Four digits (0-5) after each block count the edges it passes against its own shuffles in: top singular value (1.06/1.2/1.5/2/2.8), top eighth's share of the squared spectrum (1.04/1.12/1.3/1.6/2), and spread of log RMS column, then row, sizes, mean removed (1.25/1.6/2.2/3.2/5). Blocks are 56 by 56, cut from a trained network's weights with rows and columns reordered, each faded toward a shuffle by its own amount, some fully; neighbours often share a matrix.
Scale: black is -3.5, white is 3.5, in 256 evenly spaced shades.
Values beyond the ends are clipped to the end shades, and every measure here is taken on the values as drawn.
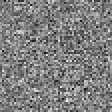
3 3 1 1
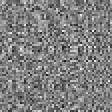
4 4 1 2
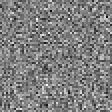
3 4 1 1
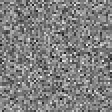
3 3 0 1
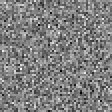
0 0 0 0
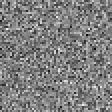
0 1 0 0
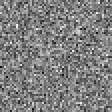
1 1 0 0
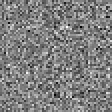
4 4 1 1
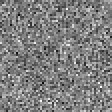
1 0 0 0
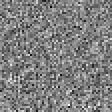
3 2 0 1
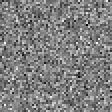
0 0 0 0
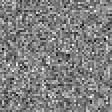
1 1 0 0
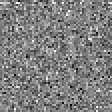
2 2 0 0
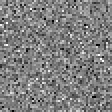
0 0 0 0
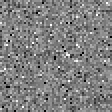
2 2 0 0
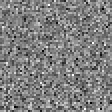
2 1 0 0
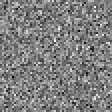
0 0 0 0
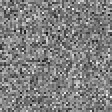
2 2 0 0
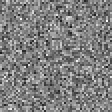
3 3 0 0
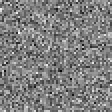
0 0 0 0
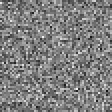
2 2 0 0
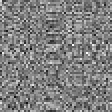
4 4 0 2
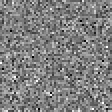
1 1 1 1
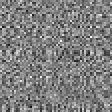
4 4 0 3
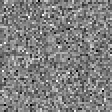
1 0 0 0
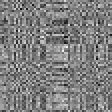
5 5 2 3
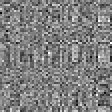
4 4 2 2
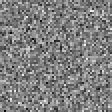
1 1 0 0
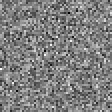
2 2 0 0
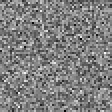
1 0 0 0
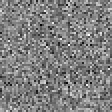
3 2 0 1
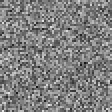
0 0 0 0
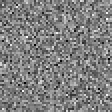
2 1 0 0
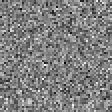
1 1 0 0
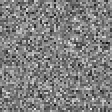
3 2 0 0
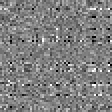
4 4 2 3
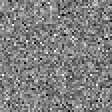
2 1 0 0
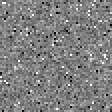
0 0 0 0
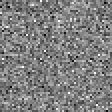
1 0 0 0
